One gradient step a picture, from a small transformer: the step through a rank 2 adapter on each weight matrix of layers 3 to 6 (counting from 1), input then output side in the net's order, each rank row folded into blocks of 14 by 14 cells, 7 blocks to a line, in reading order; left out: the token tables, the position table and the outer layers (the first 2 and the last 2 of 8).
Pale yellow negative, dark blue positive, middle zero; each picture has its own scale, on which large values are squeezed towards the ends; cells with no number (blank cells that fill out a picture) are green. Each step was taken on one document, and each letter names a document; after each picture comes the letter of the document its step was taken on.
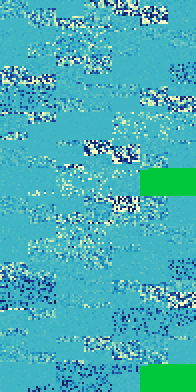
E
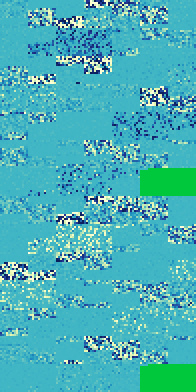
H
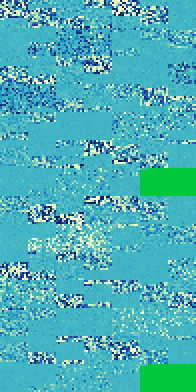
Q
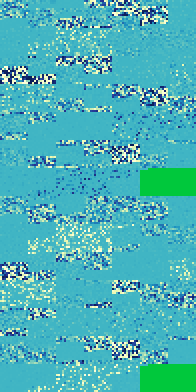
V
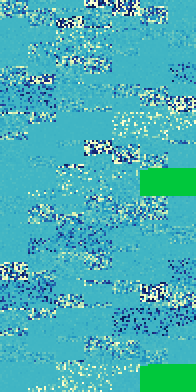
E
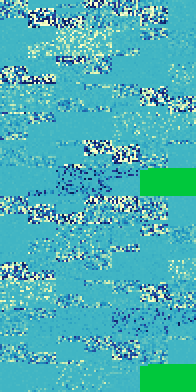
H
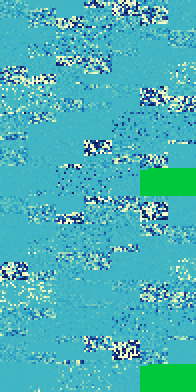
H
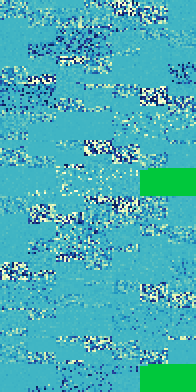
E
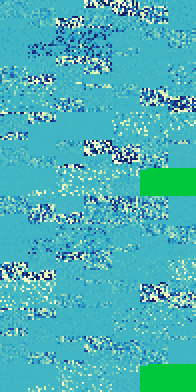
E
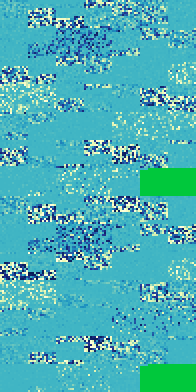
H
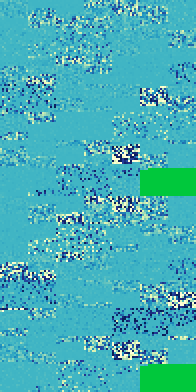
E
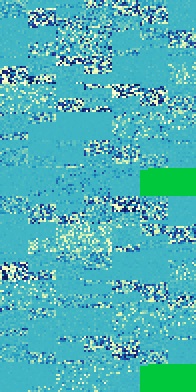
V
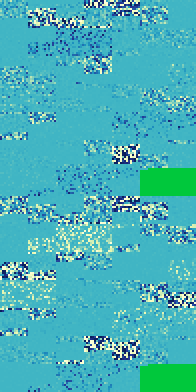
V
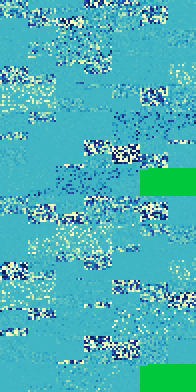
V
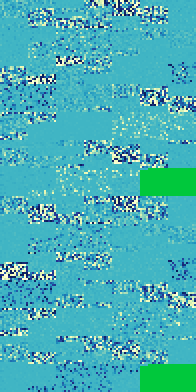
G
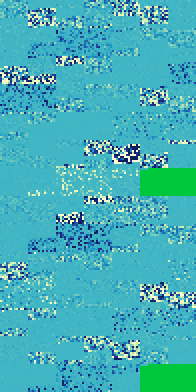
E
